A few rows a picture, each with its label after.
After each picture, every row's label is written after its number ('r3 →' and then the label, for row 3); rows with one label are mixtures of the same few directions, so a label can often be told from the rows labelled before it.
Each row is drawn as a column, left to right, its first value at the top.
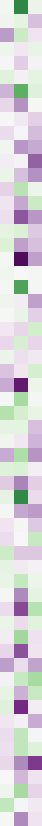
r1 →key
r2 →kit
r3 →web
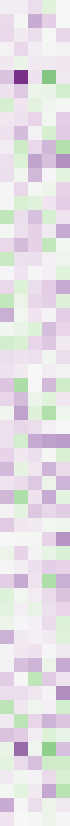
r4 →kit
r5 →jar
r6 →web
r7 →jar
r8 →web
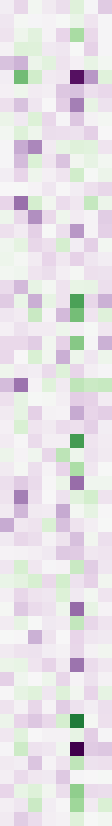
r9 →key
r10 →jar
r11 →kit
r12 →key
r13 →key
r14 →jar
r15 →jar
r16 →kit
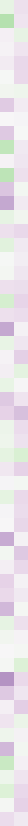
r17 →web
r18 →key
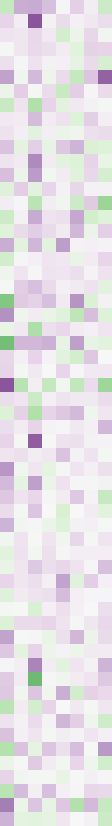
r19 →kit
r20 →kit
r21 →web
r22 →kit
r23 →key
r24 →kit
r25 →kit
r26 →jar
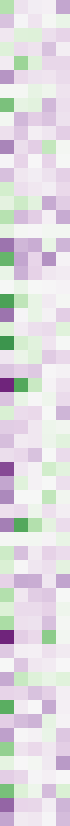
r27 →kit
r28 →key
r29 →key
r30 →kit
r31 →jar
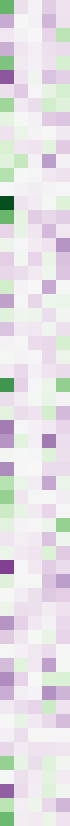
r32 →jar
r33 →web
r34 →kit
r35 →web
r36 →key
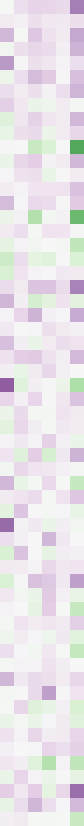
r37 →key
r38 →key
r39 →kit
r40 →web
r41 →kit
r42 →kit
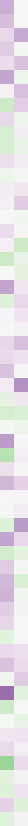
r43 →web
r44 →key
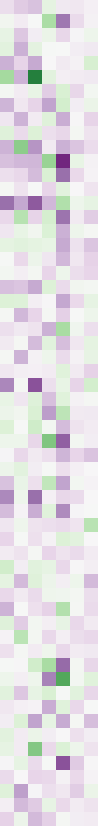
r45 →jar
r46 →kit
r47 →jar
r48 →web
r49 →web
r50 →web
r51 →key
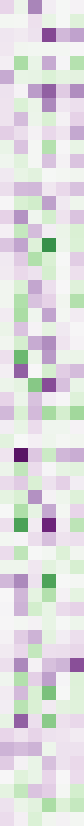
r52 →jar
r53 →key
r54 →kit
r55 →key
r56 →key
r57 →key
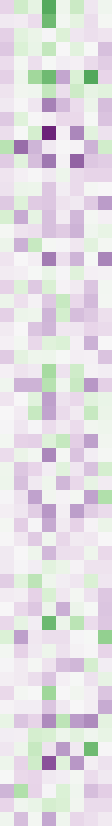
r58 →kit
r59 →kit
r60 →jar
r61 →web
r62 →jar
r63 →web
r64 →jar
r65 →kit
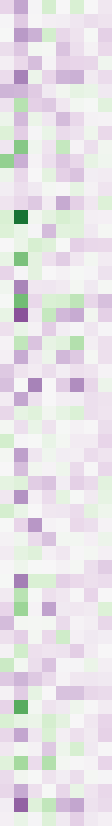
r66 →web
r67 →kit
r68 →key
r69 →jar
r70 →kit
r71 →kit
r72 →key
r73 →jar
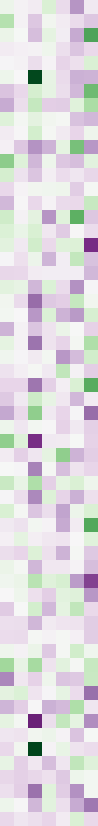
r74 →web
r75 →web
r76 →jar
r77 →kit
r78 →key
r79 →kit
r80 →key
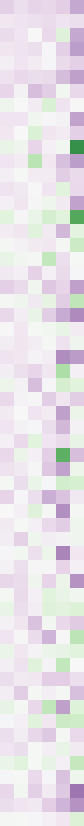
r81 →kit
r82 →web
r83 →web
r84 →kit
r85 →key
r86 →kit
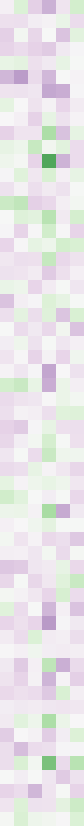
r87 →jar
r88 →jar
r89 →kit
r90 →web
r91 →key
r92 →jar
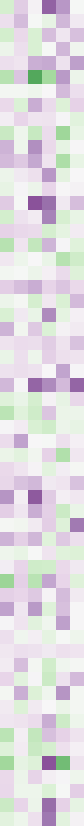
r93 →jar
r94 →web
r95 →jar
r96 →jar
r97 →web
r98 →key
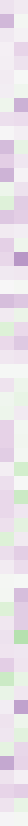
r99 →web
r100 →kit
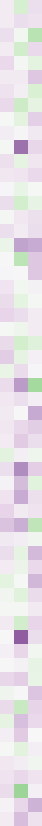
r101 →key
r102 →kit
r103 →key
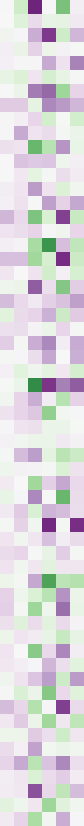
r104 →kit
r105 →web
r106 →kit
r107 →key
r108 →kit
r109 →key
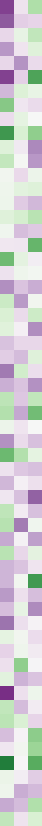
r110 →web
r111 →key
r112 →jar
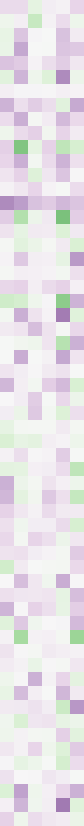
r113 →jar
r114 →kit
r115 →web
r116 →jar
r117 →kit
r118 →kit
